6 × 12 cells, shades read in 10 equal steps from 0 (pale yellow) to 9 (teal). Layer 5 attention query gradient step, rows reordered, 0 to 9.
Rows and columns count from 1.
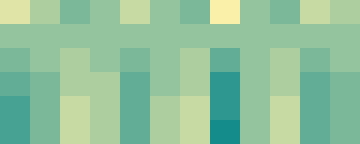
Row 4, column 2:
5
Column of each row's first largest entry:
3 1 8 8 8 8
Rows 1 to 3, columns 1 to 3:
1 3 5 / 4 4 4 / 5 4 3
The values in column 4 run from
3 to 4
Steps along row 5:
down down up up down down up down down up down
